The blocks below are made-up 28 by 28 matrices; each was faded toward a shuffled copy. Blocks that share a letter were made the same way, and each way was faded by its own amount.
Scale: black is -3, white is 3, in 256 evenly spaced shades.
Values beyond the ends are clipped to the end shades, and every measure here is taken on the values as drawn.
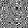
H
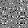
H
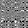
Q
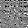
H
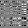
Q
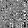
H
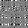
Q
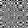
Q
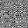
H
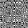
H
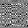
Q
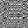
Q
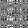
Q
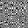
H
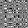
Q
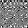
H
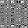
Q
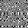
H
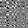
Q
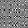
Q
